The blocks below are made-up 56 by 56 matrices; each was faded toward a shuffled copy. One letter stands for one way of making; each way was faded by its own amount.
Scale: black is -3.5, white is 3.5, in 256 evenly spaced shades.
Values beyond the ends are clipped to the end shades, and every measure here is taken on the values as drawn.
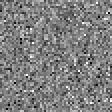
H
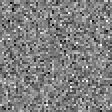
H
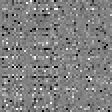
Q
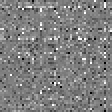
Q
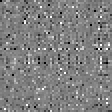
Q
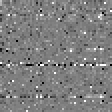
Q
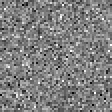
H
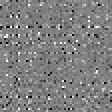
Q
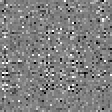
Q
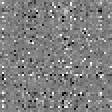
Q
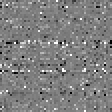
Q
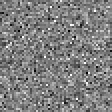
H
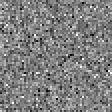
H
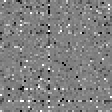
Q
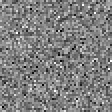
H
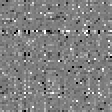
Q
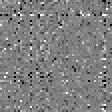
Q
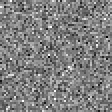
H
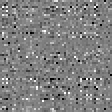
Q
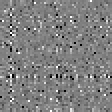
Q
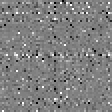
Q
